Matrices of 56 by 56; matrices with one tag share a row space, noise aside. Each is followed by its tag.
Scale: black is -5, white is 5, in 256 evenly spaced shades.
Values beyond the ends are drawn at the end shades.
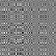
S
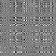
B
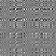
B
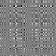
B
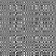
B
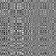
S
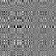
S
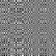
S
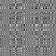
B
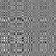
S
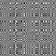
B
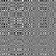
S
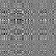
S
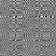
B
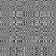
B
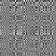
B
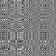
S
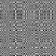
B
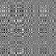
S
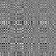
S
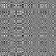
S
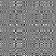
B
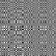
S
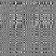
B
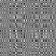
B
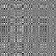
S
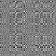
B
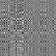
S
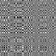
S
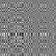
S
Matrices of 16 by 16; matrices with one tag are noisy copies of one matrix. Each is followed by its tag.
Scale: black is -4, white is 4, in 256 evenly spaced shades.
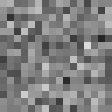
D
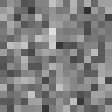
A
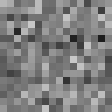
D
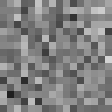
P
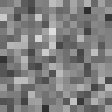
A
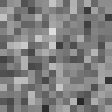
A
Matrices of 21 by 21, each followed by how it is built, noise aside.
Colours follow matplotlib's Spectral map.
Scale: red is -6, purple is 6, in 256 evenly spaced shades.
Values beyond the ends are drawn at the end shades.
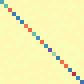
diagonal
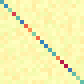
diagonal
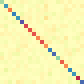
diagonal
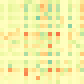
low rank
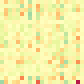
low rank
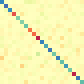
diagonal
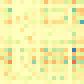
low rank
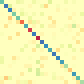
diagonal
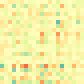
low rank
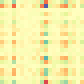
low rank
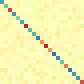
diagonal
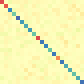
diagonal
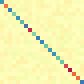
diagonal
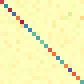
diagonal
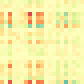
low rank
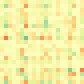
low rank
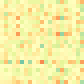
low rank
